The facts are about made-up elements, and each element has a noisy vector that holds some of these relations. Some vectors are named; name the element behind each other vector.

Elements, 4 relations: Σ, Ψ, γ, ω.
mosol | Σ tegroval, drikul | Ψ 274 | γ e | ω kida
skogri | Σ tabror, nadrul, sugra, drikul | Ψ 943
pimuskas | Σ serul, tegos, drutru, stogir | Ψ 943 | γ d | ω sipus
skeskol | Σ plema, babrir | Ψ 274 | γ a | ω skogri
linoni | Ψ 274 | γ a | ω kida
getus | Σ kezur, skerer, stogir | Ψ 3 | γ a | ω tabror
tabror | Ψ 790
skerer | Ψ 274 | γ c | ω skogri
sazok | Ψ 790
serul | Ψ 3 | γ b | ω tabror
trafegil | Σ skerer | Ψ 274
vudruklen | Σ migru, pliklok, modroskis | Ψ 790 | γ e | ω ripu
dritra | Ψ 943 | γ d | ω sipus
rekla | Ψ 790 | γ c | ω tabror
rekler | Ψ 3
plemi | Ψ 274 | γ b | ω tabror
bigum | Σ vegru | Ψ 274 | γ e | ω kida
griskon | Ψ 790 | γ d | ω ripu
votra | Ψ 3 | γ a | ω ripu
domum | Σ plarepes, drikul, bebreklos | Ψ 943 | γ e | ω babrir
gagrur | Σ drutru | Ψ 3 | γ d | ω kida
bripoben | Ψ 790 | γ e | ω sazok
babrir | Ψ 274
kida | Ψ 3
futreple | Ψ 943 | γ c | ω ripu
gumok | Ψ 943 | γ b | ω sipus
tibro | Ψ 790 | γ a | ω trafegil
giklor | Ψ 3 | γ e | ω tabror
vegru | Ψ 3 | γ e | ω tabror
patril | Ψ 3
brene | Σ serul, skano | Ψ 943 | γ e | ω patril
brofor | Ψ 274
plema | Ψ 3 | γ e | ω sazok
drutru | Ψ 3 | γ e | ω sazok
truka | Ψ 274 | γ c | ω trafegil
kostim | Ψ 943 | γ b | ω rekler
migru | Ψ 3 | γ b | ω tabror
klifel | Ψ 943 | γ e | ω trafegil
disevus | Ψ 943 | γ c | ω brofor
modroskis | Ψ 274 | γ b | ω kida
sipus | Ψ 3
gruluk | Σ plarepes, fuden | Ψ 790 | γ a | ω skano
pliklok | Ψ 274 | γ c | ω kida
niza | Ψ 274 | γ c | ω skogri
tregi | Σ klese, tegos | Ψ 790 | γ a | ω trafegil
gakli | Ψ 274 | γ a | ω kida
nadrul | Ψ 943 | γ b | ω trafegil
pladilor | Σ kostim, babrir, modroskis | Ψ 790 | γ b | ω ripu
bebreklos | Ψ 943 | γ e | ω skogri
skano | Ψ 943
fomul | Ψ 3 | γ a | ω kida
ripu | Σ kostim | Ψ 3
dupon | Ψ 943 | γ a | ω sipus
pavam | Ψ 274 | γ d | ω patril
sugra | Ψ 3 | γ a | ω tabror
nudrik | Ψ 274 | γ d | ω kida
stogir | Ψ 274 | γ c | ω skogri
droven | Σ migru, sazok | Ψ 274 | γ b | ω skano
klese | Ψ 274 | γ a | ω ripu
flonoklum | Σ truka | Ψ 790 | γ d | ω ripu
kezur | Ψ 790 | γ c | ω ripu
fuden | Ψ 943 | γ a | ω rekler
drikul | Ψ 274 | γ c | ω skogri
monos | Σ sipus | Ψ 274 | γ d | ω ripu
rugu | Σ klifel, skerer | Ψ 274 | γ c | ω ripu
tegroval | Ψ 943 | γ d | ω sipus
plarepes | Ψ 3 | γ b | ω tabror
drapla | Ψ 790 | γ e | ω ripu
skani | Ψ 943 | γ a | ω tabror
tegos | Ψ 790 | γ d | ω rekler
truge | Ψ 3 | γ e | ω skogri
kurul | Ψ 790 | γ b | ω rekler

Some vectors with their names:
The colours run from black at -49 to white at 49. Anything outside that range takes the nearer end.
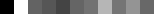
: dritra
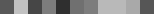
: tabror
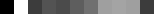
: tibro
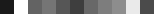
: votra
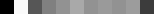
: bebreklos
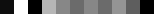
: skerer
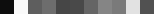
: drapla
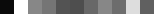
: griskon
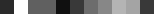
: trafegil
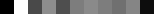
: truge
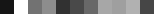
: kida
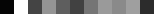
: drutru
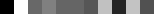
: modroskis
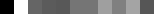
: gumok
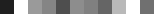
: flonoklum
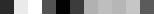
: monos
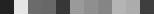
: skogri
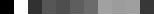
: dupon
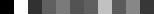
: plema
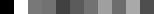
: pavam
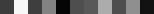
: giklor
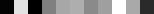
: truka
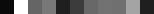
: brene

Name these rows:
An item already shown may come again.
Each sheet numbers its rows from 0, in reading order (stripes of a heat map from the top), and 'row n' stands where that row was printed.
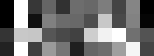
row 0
skeskol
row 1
pliklok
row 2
sipus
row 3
klese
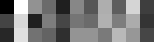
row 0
mosol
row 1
sugra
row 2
skogri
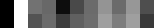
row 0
pimuskas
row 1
bripoben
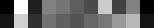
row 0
pliklok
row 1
futreple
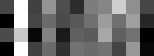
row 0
skano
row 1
bripoben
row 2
rekla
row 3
skeskol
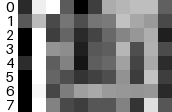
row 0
monos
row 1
tabror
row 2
tregi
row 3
nudrik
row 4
plemi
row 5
vudruklen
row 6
bebreklos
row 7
pladilor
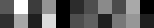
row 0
getus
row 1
vegru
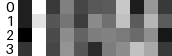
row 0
migru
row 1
plarepes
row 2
truge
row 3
skano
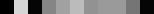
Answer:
drikul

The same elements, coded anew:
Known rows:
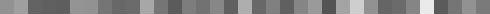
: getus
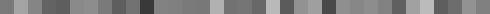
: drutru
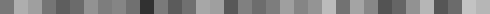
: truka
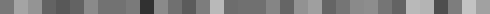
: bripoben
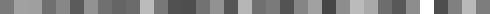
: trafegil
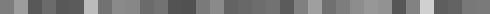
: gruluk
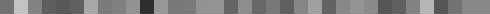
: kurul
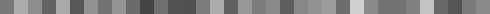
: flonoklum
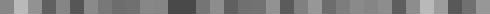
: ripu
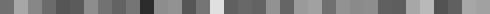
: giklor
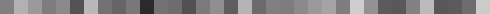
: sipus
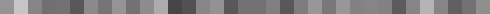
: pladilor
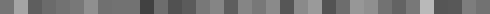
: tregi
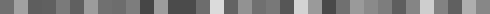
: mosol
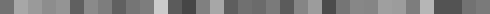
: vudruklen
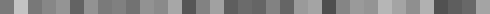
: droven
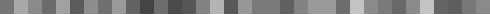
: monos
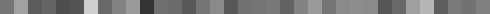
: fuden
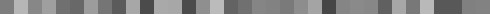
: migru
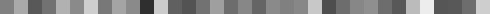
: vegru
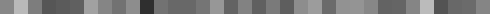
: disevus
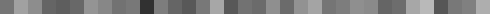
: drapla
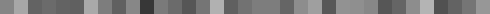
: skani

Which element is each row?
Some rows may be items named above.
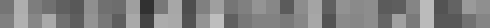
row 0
plemi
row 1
migru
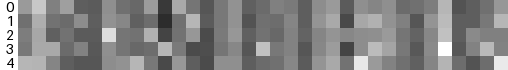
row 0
modroskis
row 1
skano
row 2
plarepes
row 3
trafegil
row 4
kostim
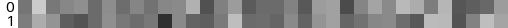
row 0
droven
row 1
bripoben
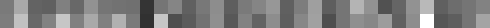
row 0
tegos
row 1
bigum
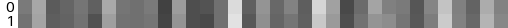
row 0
mosol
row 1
mosol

